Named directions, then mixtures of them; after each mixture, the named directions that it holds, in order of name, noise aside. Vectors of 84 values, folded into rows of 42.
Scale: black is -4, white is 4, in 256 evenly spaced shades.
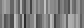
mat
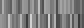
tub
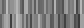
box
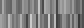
tub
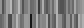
box, tub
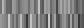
tub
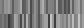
mat, tub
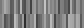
mat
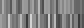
tub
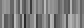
mat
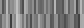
box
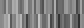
box, tub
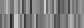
box, mat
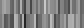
mat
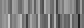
box, tub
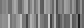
box, tub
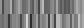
tub
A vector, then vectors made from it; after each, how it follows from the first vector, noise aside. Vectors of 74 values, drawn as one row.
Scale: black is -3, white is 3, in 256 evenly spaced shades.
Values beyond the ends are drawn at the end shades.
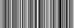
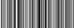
wrapped around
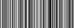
wrapped around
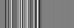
partly zeroed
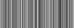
shrunk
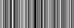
wrapped around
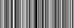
wrapped around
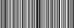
sign-scrambled
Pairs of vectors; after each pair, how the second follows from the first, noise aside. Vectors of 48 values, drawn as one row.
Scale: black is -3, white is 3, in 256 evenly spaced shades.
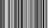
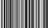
reversed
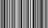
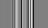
partly zeroed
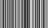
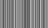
shrunk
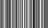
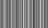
shrunk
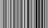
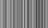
shrunk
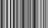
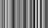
reversed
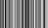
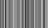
shrunk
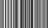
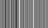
partly zeroed
